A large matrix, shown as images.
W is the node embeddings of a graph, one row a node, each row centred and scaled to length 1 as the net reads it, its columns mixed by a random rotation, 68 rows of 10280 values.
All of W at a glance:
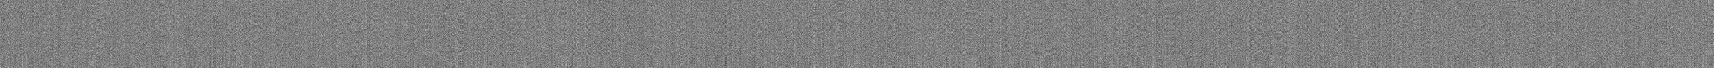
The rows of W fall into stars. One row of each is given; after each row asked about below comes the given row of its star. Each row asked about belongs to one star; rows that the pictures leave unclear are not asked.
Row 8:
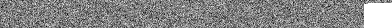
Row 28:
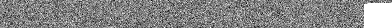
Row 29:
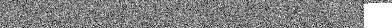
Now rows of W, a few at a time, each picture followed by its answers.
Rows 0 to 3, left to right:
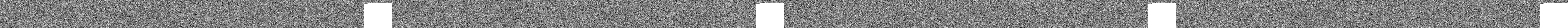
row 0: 8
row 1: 29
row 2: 29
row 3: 8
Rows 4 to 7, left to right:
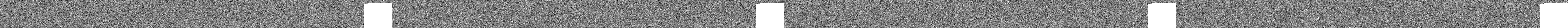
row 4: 8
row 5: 28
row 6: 8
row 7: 29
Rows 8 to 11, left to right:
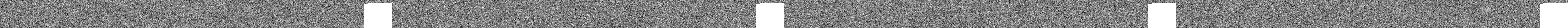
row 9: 29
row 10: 28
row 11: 8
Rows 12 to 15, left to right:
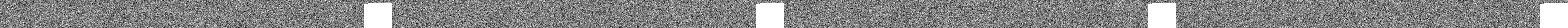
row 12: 29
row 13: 29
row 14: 29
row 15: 28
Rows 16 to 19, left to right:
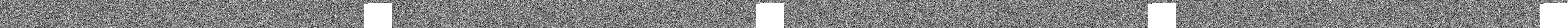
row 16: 28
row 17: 28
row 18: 29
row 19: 8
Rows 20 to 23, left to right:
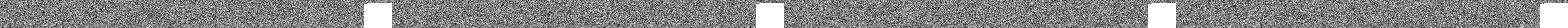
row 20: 8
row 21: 28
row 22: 28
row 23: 29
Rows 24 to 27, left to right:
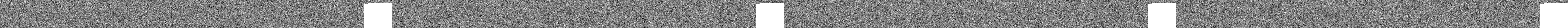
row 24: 29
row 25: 28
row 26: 28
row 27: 28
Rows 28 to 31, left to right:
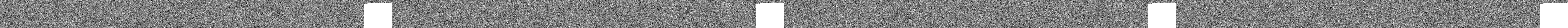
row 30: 29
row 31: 8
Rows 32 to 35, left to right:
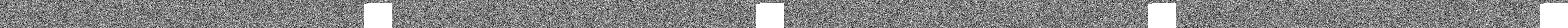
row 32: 8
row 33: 28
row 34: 29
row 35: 8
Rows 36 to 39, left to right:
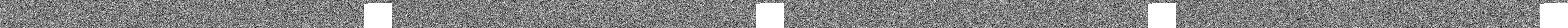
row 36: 28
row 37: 29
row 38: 28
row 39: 29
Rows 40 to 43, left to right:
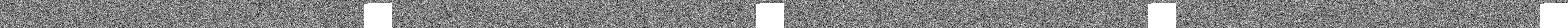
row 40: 8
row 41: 28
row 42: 8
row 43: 28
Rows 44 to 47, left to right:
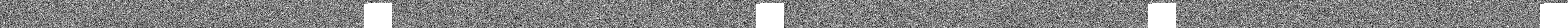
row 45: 29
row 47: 28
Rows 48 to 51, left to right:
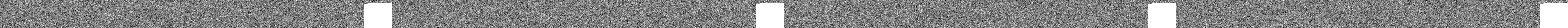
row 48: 8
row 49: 29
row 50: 28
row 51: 8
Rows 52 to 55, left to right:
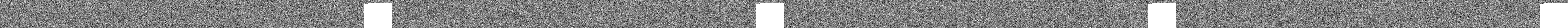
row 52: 29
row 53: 29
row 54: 29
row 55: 28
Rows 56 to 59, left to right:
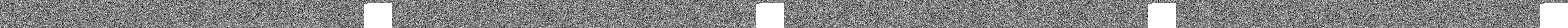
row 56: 8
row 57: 8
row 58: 28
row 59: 28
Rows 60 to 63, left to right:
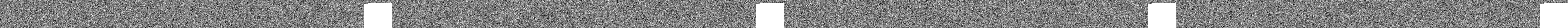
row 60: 29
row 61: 28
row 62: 8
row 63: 28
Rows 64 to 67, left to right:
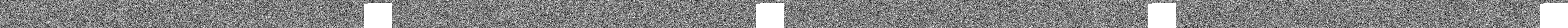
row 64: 28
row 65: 28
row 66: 8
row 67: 8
